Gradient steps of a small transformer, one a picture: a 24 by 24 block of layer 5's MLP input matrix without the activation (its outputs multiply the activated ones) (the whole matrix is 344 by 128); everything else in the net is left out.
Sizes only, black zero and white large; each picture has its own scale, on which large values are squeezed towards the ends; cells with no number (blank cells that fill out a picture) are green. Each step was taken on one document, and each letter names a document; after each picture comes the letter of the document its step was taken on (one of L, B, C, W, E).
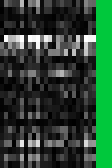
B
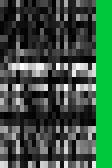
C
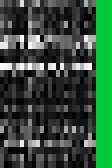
B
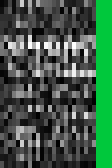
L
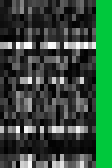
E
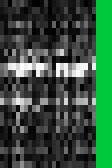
C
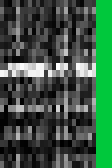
C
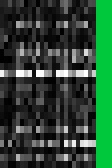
L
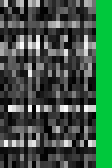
L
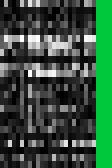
B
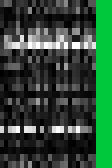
E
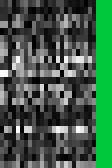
C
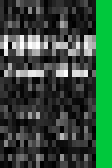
B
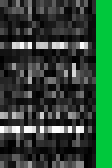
E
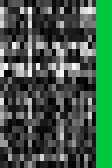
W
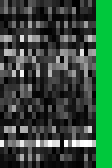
L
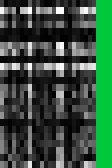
W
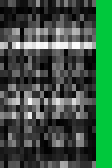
E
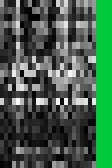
C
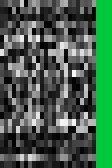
L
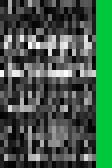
B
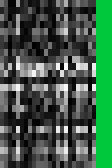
C
